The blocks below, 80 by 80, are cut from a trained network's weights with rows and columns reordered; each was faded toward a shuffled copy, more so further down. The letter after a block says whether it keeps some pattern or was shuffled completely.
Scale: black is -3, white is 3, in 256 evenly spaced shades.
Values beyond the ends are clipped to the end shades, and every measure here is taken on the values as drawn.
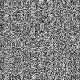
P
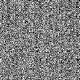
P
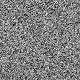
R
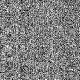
P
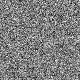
R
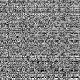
P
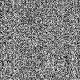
P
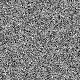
R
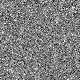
R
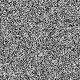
R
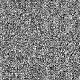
P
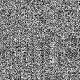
P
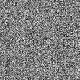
P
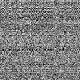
P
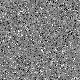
R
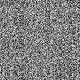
P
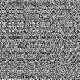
P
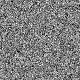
R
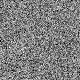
R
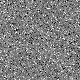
R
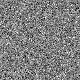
R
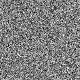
R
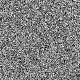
R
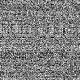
P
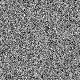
R
